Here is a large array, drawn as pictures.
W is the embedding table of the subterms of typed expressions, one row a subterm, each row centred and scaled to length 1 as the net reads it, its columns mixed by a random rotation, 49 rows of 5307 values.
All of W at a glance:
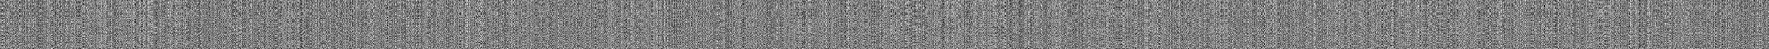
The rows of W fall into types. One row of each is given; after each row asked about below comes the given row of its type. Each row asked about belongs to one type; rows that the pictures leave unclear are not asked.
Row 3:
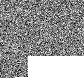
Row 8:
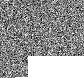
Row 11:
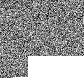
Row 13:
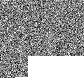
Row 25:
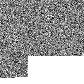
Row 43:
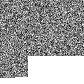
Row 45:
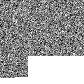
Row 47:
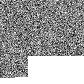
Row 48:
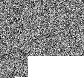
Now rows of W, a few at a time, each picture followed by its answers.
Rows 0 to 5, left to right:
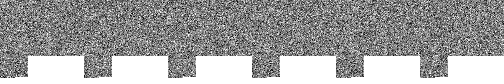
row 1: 11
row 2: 48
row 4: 3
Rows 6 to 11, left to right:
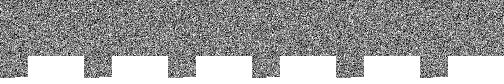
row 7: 8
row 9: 48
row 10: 45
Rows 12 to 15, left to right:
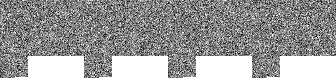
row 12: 47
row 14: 47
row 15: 48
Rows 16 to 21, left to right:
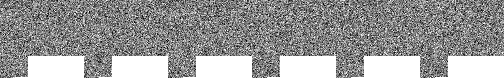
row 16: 11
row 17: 25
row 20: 8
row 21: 3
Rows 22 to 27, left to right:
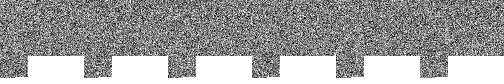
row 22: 3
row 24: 11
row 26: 13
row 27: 8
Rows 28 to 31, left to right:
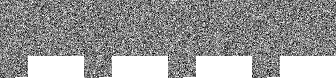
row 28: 43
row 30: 13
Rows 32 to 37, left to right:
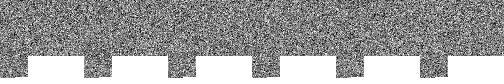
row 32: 8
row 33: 25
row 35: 45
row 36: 11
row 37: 3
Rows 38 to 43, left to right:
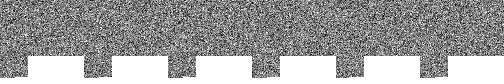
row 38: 8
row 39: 3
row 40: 48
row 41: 47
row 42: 11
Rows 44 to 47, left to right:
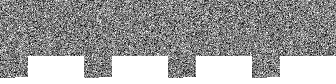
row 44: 13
